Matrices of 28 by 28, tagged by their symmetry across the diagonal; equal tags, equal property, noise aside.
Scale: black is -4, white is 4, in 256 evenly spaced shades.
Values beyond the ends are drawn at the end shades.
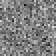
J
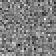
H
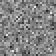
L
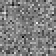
H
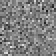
H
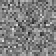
J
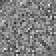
L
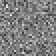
J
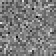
L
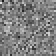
H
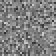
H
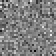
H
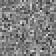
J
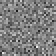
J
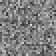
J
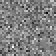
H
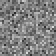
L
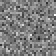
J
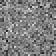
L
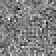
H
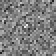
L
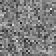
J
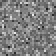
L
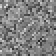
L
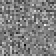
H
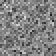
L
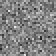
J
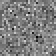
L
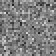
H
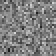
J
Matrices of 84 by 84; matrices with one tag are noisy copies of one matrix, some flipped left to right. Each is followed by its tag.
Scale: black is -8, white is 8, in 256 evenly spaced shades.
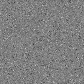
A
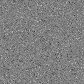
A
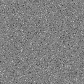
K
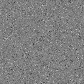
A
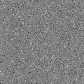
K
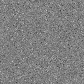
K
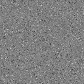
A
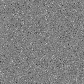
K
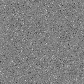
K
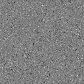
A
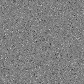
A
